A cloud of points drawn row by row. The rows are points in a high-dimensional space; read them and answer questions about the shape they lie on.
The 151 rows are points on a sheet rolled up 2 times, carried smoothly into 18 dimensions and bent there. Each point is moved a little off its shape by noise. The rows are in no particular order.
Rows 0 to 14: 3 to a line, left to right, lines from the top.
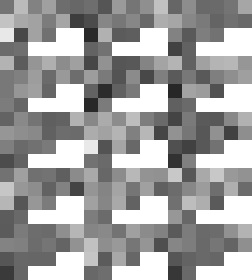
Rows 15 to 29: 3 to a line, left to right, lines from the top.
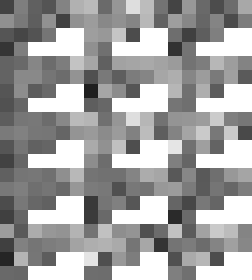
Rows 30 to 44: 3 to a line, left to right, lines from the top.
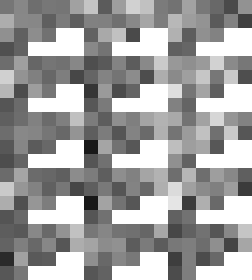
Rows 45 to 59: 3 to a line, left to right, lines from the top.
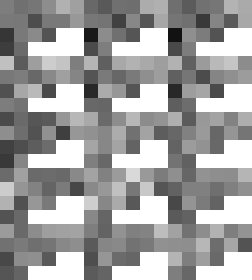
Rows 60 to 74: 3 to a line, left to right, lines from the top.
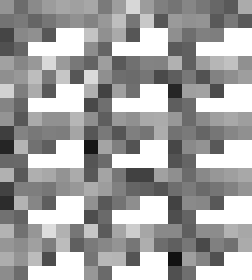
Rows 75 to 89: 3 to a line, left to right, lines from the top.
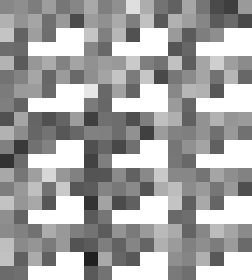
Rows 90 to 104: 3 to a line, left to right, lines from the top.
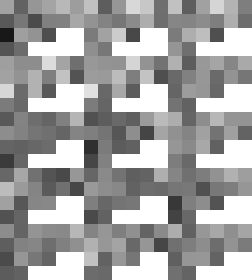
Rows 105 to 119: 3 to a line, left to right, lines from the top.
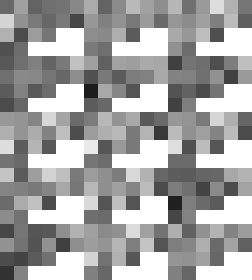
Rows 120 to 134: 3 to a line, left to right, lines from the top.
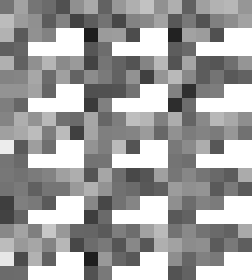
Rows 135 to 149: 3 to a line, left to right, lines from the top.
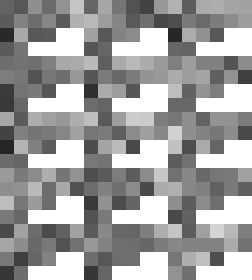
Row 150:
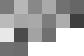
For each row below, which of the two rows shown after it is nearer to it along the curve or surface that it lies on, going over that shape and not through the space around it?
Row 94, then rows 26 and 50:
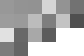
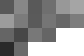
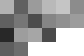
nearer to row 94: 50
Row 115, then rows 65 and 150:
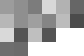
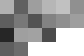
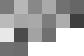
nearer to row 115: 150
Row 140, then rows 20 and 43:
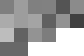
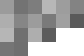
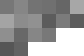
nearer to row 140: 20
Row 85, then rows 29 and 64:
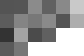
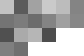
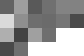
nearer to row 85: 29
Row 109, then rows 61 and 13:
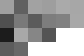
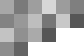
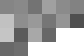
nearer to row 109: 61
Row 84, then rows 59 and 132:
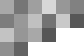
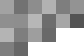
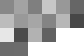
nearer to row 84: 132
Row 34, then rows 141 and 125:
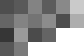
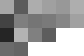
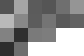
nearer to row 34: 141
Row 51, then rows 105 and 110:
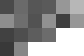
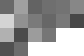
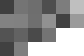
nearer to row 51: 110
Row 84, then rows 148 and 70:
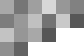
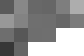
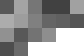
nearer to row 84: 70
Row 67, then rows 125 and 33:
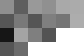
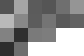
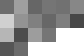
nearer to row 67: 125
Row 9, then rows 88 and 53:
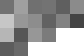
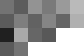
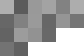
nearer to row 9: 53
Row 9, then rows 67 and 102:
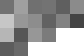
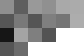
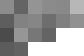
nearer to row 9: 102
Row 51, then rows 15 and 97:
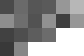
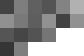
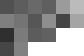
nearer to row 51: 15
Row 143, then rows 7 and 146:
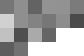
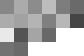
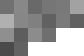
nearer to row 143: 146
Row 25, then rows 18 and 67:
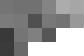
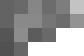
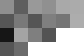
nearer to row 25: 18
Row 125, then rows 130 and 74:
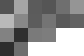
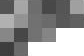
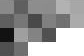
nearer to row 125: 130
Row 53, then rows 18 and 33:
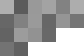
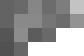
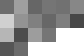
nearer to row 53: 18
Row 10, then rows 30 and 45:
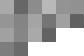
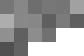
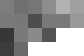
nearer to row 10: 45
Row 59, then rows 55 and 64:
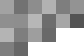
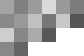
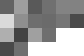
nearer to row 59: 64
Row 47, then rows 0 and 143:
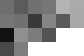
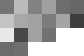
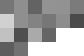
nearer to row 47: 143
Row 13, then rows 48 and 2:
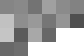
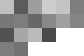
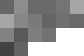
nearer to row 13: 2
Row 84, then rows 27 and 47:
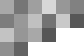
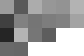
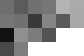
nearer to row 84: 27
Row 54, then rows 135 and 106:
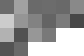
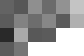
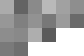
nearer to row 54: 106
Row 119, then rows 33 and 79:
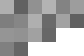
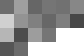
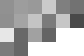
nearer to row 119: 33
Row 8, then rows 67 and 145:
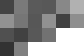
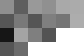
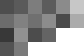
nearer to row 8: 145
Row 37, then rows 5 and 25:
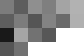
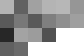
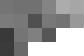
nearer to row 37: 5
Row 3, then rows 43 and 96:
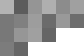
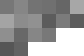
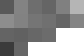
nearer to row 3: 96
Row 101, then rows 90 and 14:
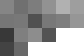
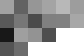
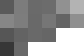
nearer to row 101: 14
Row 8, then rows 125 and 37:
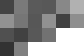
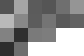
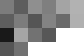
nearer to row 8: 125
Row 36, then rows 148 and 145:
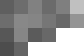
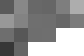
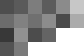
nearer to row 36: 148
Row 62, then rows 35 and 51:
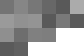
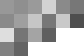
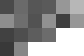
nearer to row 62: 51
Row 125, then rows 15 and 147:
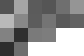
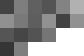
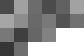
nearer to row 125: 147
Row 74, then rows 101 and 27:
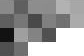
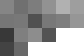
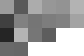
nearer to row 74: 27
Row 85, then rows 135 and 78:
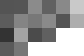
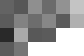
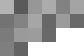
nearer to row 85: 135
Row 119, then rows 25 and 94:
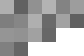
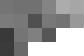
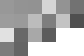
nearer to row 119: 25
